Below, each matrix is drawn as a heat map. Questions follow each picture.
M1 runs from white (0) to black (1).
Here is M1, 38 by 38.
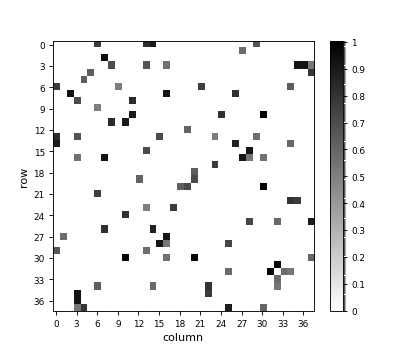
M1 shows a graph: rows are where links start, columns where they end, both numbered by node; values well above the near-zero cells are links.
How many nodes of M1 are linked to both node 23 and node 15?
1
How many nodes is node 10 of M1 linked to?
3
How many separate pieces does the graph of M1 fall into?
1
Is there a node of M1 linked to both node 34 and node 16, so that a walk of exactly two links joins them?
no
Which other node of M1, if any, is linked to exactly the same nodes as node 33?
node 31
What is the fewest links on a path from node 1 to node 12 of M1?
6
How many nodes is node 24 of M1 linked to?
1
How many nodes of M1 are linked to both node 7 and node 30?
1
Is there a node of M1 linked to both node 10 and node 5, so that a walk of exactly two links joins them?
no
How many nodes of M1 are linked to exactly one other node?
12
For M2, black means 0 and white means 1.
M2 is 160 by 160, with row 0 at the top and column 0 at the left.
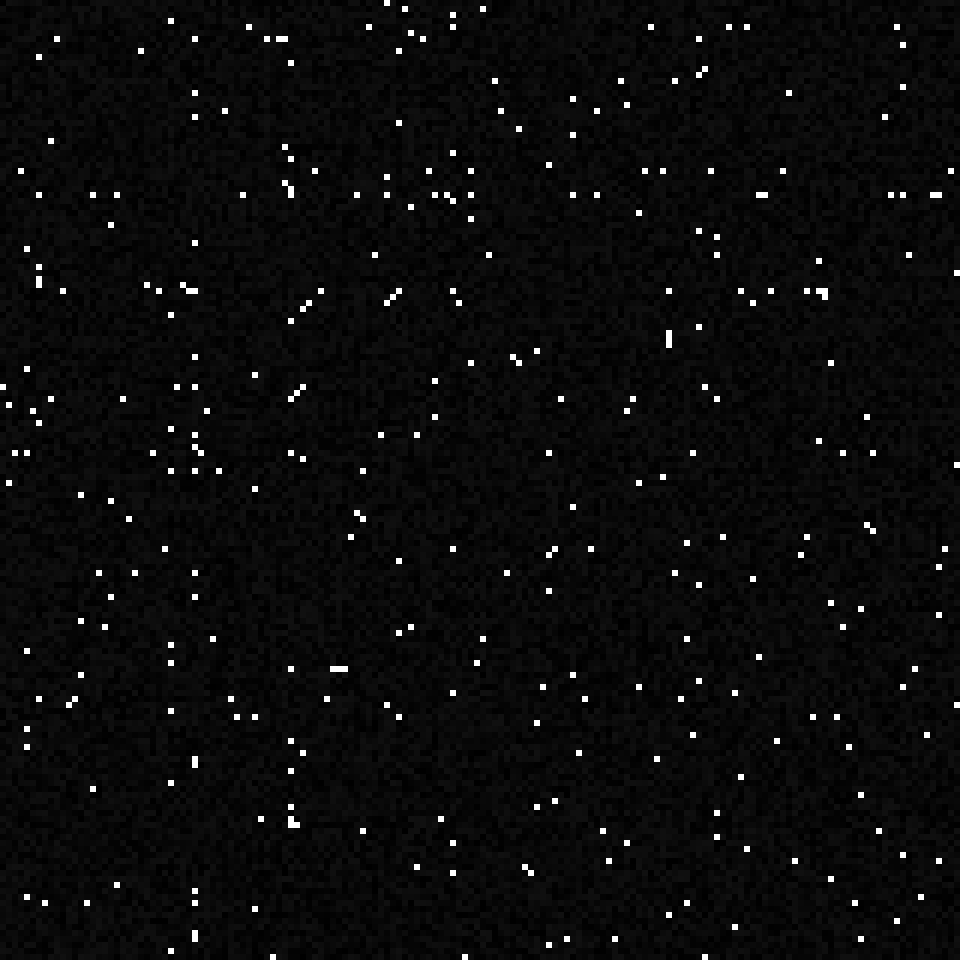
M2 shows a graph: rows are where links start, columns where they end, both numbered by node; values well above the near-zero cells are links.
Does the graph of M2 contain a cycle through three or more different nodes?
no
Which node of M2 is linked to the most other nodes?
node 32
